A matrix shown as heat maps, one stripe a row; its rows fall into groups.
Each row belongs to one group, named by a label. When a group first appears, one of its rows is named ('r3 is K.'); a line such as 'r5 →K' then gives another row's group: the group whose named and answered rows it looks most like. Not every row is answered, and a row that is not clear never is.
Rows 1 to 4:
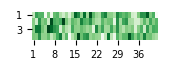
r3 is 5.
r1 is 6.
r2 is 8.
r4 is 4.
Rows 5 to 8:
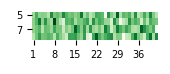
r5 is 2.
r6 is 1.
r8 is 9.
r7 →6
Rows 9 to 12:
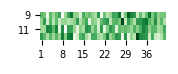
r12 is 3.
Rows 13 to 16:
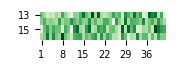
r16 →1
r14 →2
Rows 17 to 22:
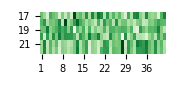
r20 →8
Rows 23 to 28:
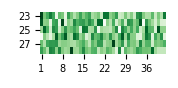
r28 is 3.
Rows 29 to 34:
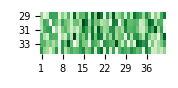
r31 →6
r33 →3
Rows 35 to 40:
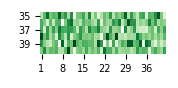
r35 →2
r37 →8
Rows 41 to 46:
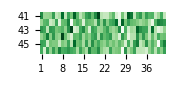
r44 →1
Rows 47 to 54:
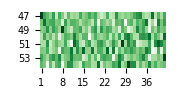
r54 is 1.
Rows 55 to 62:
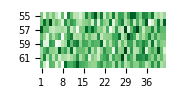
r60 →2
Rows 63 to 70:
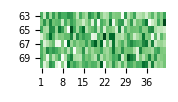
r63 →8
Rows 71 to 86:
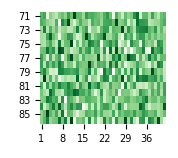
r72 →3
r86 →2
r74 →4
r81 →8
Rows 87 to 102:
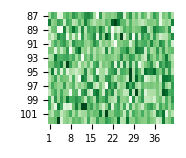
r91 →4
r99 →8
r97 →9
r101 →6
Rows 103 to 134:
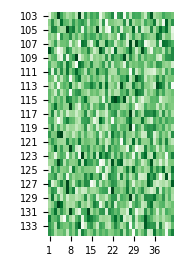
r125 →9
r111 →8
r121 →2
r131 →1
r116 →1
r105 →2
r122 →1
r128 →5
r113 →6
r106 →6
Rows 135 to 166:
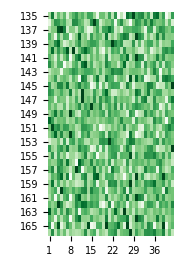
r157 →3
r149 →1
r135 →9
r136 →4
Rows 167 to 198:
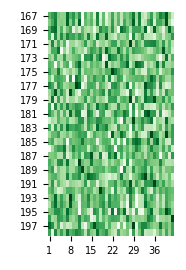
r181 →3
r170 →8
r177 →3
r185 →9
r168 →2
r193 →1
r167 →2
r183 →8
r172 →6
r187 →9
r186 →4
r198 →8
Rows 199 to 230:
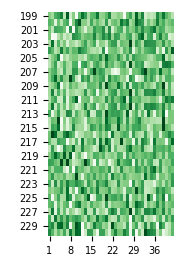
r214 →6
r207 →4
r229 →3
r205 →6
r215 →6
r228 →8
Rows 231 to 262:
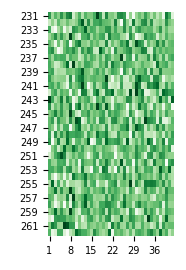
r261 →5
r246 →3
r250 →4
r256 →1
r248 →8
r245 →1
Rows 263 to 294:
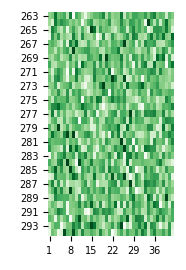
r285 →1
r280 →5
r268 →5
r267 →3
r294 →4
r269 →6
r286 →4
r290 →9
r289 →2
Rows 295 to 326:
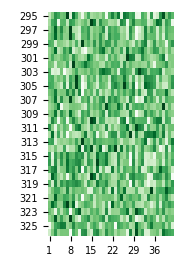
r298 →1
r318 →6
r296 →6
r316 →8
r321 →2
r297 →1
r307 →1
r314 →9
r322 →5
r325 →4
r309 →1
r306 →2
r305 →3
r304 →3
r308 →6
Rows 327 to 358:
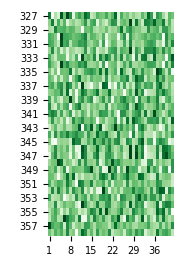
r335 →6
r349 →9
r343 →9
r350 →5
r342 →9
